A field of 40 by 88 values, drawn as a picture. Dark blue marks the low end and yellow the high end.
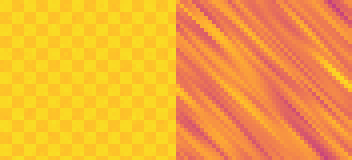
It is made of 1 by 2 panels. Panel 1,1: very high, checkered, faint in contrast. Panel 1,2: high, slanting down to the right.
